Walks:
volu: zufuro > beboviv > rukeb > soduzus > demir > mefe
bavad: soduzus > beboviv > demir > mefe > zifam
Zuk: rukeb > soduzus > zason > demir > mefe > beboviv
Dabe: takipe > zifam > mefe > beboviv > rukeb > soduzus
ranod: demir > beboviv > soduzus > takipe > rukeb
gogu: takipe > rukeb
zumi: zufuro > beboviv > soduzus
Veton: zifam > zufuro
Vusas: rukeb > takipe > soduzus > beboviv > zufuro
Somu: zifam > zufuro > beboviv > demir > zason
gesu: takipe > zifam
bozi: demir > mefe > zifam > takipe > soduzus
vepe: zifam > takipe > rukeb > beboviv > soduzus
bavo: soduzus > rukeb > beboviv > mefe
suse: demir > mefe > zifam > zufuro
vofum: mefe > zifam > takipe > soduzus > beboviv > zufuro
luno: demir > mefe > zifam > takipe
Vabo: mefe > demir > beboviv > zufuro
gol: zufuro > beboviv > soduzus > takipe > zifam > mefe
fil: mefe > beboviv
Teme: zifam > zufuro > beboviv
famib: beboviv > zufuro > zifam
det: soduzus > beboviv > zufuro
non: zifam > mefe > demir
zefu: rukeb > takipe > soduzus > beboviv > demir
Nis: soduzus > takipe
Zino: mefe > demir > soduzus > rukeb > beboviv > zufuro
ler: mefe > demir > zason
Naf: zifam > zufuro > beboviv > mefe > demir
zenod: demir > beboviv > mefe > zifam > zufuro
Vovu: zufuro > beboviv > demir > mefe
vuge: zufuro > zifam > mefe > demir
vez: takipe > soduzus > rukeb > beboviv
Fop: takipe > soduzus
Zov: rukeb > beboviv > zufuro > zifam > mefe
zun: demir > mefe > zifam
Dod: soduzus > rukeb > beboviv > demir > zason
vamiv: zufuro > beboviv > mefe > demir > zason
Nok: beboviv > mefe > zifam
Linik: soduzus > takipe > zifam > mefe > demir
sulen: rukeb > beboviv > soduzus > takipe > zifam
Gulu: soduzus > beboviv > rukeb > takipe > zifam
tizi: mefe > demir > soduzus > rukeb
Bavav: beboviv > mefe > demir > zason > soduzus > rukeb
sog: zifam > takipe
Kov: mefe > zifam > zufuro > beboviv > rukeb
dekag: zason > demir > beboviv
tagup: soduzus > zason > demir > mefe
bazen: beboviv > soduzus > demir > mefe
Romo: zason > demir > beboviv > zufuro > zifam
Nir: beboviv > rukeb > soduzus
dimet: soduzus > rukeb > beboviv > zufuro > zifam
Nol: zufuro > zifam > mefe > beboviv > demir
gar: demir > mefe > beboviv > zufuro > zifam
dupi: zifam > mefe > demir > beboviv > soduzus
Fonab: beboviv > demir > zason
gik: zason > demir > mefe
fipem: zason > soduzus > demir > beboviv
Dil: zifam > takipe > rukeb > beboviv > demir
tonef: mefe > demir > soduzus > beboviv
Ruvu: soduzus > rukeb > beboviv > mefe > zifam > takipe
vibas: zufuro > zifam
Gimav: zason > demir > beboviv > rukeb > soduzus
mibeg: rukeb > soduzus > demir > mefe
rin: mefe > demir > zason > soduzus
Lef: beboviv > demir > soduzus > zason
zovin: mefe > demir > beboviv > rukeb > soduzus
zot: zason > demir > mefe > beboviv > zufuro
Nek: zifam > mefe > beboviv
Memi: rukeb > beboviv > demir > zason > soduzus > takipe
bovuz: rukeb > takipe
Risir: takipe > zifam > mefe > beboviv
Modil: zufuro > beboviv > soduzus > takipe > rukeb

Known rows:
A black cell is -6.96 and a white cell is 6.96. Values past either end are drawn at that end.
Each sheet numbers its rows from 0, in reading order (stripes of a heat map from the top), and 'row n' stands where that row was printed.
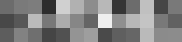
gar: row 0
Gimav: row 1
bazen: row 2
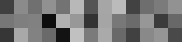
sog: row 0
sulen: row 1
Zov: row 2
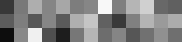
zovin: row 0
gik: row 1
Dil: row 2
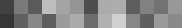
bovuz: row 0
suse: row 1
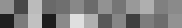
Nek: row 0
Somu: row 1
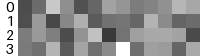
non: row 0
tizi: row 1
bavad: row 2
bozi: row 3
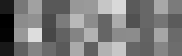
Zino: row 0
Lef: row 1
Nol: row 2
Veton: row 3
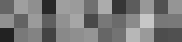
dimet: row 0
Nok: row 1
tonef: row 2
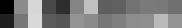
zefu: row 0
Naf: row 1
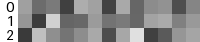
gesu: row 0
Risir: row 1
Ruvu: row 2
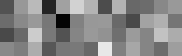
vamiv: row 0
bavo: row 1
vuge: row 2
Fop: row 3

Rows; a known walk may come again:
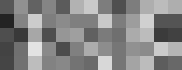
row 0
tagup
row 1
Dabe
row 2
vez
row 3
Linik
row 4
Nir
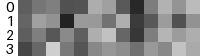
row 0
Vovu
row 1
dimet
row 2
gik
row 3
vuge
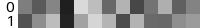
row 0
Romo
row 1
vamiv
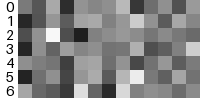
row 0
Teme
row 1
zot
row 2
vepe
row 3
Nis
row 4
vibas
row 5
zenod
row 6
ranod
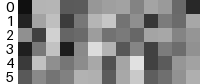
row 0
dupi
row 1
Dod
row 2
Risir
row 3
Somu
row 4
Ruvu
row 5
luno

